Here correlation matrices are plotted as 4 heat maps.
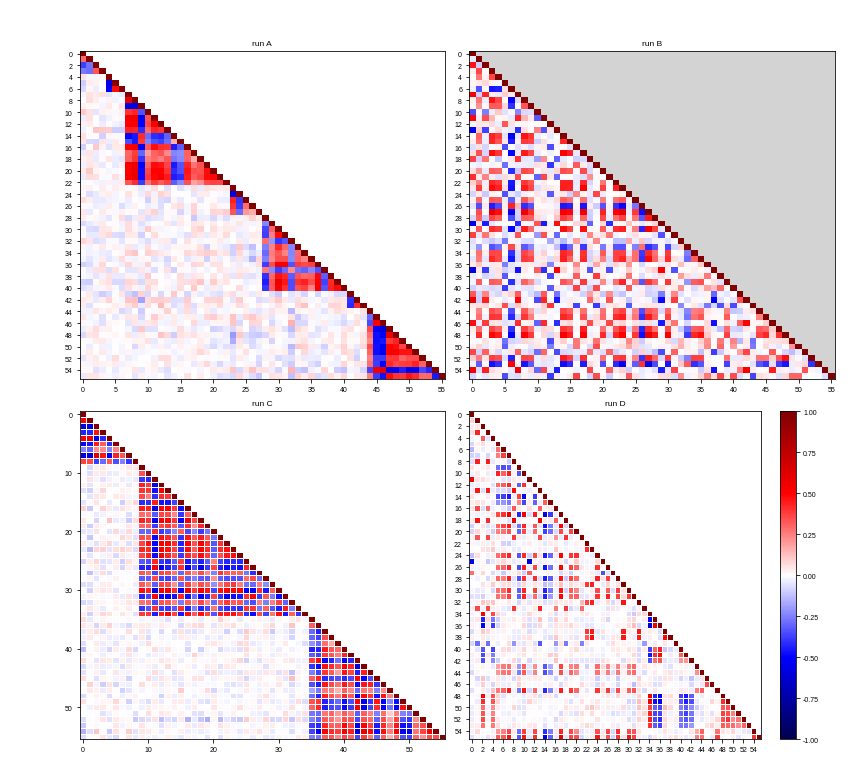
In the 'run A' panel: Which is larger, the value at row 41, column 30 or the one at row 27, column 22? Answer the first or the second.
the second
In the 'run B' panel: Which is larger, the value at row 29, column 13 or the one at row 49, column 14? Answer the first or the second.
the first
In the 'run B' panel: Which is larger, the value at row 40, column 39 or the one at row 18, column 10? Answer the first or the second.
the first
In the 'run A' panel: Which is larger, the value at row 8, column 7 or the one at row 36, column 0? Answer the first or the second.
the first
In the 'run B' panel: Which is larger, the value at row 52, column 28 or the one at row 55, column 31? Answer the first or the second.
the first
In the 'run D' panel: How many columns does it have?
56
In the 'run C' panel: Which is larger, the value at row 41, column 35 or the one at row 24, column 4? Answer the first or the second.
the second
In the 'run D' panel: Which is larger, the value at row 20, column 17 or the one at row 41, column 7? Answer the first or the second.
the first
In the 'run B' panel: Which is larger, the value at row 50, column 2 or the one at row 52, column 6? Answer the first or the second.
the first
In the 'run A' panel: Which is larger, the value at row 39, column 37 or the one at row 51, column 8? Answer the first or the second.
the second
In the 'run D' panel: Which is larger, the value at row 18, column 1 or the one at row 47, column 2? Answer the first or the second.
the first
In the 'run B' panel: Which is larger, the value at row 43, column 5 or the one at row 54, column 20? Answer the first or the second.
the first
